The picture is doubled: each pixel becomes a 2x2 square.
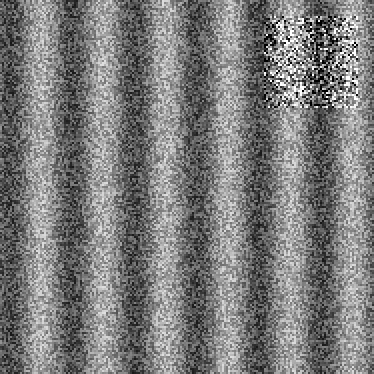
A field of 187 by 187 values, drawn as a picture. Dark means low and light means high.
Odd patch: rougher, in the top right. Stripes: upright, repeating 6 times. Slope: none. Roughest part: top right.
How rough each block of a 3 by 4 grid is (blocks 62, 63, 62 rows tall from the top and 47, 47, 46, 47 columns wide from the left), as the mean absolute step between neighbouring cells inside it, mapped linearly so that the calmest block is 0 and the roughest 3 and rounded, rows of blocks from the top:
0 0 1 3 | 0 0 0 0 | 0 0 0 0
